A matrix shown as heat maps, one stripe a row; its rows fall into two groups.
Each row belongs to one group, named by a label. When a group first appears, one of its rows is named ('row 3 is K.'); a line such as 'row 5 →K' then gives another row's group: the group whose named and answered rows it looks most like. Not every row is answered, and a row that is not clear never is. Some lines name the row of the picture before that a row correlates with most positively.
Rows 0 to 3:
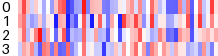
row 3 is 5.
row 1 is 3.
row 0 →3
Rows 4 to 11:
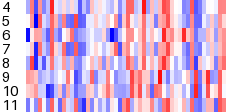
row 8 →5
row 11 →5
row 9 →3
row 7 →5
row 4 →5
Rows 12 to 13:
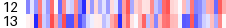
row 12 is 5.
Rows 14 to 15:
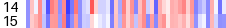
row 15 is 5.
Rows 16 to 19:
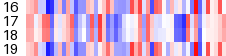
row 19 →3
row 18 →3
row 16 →3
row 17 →3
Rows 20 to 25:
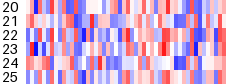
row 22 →5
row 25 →5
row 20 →5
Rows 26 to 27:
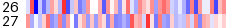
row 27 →3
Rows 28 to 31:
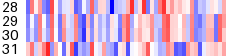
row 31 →3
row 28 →5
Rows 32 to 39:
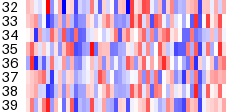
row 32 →3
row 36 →5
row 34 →5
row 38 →3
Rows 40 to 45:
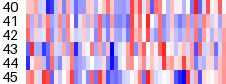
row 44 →5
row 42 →3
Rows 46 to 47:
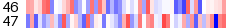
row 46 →3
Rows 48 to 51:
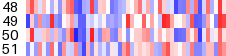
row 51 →5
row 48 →3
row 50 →3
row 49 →5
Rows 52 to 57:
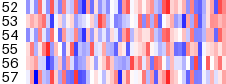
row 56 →3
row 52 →5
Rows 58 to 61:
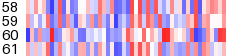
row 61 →3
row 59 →3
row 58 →3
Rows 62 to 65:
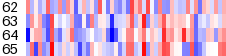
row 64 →5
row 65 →5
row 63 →5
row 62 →3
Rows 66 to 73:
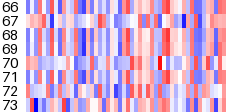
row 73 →5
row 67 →3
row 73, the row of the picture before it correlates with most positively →65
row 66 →5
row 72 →3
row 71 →5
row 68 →5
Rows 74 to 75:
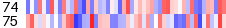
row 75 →3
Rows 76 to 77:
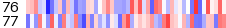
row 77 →5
